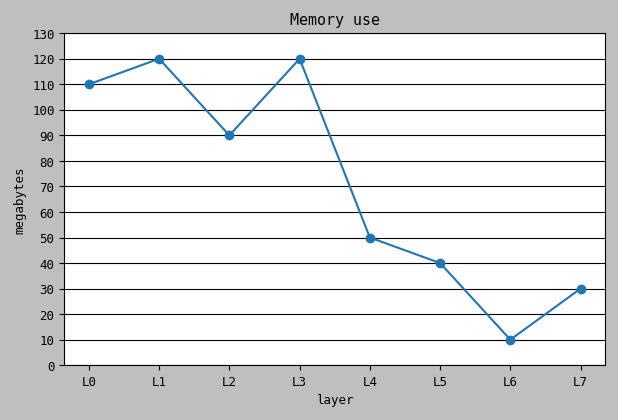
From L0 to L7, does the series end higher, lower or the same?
lower
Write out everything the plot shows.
Title: Memory use
x-axis: layer, ticks L0 L1 L2 L3 L4 L5 L6 L7
y-axis: megabytes, ticks 0 10 20 30 40 50 60 70 80 90 100 110 120 130
Values:
110 120 90 120 50 40 10 30
